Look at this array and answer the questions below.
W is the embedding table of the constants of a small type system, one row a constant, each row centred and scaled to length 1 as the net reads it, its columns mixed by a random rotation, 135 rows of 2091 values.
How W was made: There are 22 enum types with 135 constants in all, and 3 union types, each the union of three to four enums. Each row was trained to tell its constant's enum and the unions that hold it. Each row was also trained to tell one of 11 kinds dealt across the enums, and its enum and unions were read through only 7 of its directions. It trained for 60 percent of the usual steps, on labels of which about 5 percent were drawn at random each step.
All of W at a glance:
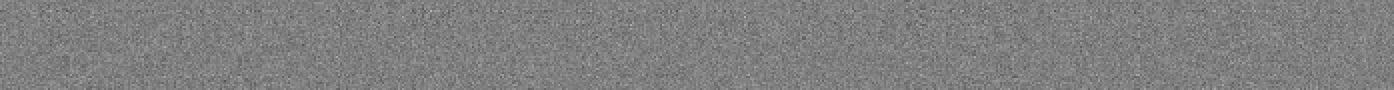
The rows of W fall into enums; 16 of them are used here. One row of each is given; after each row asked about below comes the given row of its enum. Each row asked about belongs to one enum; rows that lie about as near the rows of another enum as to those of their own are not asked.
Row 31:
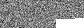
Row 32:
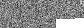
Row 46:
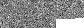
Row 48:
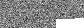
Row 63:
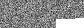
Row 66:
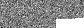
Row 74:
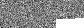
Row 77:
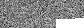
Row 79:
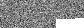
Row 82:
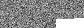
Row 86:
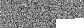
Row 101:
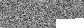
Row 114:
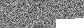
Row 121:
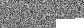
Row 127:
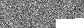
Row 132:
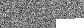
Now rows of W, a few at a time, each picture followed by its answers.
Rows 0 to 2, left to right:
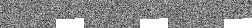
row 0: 132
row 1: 32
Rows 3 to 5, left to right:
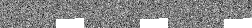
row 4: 82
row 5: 66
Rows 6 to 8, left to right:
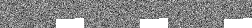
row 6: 86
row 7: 74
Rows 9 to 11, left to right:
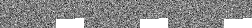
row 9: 121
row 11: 74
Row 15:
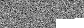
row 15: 46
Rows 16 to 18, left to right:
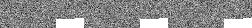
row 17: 46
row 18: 74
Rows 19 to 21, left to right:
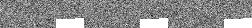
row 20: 79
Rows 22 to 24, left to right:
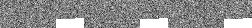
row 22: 48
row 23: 121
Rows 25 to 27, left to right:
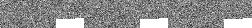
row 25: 127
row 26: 121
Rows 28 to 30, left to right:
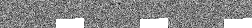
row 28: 101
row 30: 46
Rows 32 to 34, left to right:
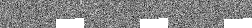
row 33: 32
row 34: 46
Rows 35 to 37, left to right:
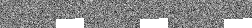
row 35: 63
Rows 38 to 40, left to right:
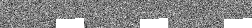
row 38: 86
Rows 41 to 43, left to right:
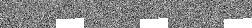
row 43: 77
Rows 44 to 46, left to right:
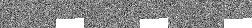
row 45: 77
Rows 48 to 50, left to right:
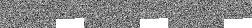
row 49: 82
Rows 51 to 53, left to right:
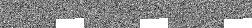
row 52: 32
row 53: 101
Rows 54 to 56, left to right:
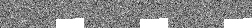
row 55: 82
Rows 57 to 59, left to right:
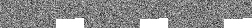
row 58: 127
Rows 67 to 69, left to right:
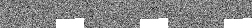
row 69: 63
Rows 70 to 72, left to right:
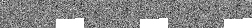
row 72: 132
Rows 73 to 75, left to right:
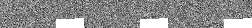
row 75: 74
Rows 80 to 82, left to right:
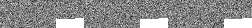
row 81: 121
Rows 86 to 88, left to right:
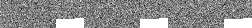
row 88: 101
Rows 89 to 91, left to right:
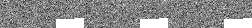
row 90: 101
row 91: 48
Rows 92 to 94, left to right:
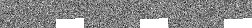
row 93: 77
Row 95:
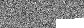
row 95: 48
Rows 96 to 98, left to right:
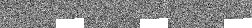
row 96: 48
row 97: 86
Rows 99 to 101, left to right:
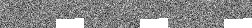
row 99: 132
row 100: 86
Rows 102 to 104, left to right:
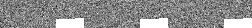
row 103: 101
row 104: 127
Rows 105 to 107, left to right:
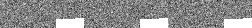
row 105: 86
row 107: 48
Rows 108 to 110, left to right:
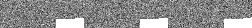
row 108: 101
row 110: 66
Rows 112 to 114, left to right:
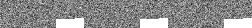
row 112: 48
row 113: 46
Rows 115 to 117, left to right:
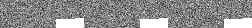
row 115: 77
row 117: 86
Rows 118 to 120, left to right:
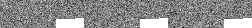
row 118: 63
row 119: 77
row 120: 77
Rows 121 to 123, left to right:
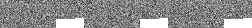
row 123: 121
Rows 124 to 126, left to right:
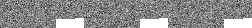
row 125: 46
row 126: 132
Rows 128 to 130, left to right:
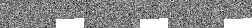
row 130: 66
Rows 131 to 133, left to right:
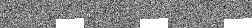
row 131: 132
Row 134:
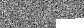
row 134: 74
